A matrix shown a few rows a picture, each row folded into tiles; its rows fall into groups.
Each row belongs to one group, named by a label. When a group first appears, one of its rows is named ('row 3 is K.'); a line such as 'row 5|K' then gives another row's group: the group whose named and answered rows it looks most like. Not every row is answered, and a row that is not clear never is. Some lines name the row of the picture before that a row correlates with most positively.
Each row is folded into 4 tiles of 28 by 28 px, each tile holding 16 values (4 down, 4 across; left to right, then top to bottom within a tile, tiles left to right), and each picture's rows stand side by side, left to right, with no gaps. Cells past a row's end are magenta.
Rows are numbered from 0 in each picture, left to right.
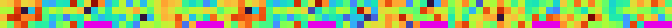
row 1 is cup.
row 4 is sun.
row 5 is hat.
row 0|hat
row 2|hat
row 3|cup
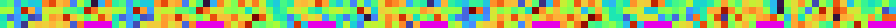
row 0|cup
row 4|cup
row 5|hat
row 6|sun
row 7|sun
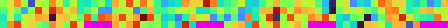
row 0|sun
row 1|hat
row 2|sun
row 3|cup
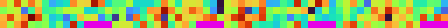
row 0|hat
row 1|sun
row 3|sun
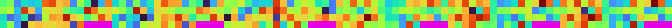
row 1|cup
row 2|sun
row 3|hat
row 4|hat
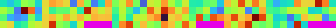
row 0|cup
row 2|hat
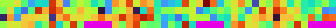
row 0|sun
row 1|hat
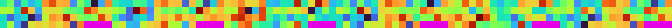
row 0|cup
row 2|hat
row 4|hat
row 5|cup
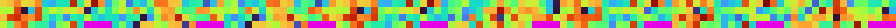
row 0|hat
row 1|cup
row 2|cup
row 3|hat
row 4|sun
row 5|hat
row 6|hat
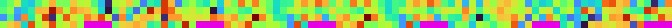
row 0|sun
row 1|sun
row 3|hat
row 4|cup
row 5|cup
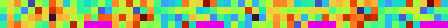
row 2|cup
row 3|hat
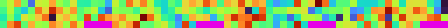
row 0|sun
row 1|hat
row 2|hat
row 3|sun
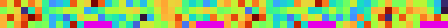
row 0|hat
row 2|hat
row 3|sun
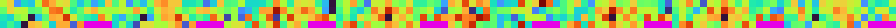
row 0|cup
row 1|cup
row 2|sun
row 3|sun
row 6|sun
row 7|cup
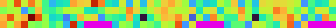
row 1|cup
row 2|cup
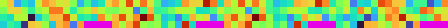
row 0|cup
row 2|hat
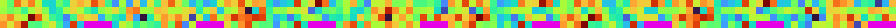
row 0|hat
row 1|cup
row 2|hat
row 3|sun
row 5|hat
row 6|hat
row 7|cup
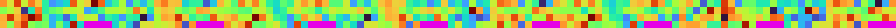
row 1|cup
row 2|hat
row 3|cup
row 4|cup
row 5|hat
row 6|sun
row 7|cup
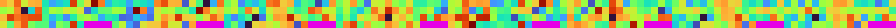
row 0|hat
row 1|cup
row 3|sun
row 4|hat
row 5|sun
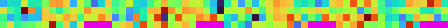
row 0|cup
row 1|sun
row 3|hat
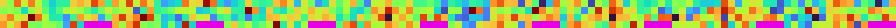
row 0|hat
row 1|hat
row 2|cup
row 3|sun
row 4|cup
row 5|sun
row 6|sun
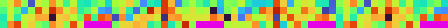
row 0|sun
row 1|sun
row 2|sun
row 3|sun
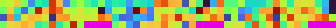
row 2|sun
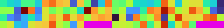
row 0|cup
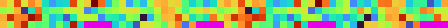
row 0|hat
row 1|cup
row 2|hat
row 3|cup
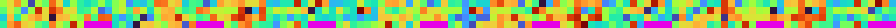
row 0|sun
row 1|cup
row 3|cup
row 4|cup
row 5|hat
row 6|sun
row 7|hat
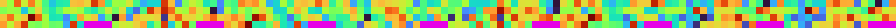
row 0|hat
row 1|sun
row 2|hat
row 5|hat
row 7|cup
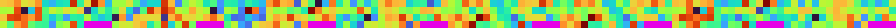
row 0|hat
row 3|cup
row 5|hat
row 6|hat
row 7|cup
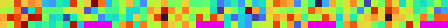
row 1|sun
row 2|cup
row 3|sun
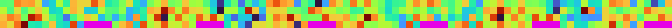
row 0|hat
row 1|sun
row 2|cup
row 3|hat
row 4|sun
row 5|cup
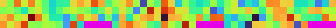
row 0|hat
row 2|cup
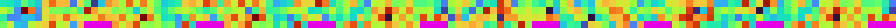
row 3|sun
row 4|sun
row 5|cup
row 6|hat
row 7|sun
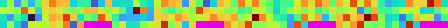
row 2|hat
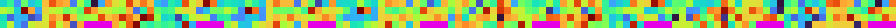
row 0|cup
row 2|cup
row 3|cup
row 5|hat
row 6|sun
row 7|cup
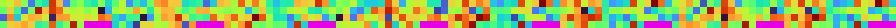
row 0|sun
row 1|cup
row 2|hat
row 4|hat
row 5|hat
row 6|sun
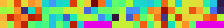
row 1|sun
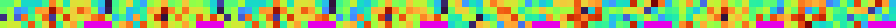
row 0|sun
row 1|sun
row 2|sun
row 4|cup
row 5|hat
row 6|sun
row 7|hat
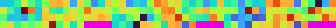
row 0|cup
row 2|cup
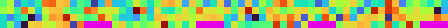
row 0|cup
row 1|cup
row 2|cup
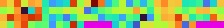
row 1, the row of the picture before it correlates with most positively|0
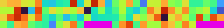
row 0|hat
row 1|sun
